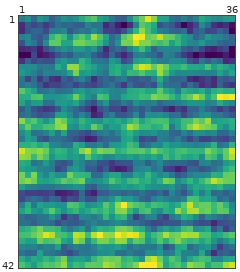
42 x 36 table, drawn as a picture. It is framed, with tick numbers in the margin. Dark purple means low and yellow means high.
The bottom middle is the ninth with the highest average. Horizontal stripes repeat 9 times down the table. The grain runs across in streaks.
